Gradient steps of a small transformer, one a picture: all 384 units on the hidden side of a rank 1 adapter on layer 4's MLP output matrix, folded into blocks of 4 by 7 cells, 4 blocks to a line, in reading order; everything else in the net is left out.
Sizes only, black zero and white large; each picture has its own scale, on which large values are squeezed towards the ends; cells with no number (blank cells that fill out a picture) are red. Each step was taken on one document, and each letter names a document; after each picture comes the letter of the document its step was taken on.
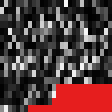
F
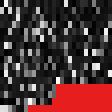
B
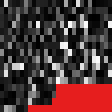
F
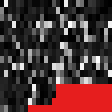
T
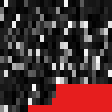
T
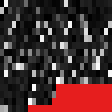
F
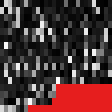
B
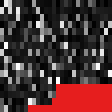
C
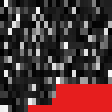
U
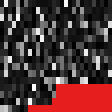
F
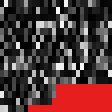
T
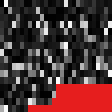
C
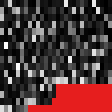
U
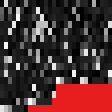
U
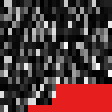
U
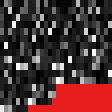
U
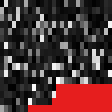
F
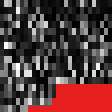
B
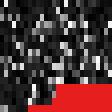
T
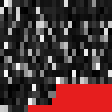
B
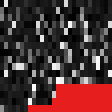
T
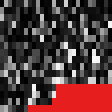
F
